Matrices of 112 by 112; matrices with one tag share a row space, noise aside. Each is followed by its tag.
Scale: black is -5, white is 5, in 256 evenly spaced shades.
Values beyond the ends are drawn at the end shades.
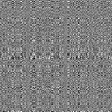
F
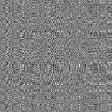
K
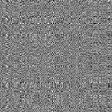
K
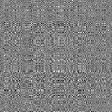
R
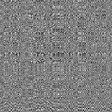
R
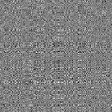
R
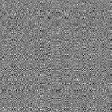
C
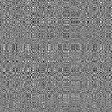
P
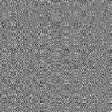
C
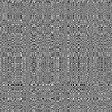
F
